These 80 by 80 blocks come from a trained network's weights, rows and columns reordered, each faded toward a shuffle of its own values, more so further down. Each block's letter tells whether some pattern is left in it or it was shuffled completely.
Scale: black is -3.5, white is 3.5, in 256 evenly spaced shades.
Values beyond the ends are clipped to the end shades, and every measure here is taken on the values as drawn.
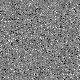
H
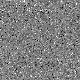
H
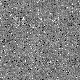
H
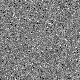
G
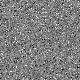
G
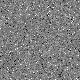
G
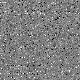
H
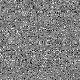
H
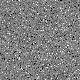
G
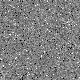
G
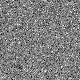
G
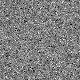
G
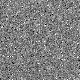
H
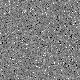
G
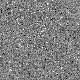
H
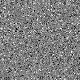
H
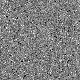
H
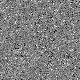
G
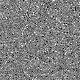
G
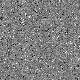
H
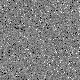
G
